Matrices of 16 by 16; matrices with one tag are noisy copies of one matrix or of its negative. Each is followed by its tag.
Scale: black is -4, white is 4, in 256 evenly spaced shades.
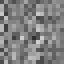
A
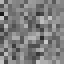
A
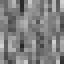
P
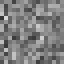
A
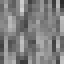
P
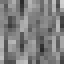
P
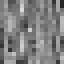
P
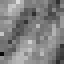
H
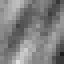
H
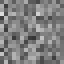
A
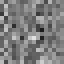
A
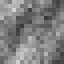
H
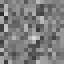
A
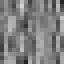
P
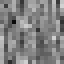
P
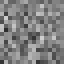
A
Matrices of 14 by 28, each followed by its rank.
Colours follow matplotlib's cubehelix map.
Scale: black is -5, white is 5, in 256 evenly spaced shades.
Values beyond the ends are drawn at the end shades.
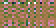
two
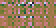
two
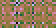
two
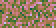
full rank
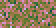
full rank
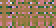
two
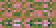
two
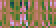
two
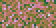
full rank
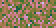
full rank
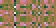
two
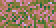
full rank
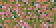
full rank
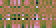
two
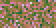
full rank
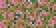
full rank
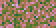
full rank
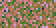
full rank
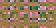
two
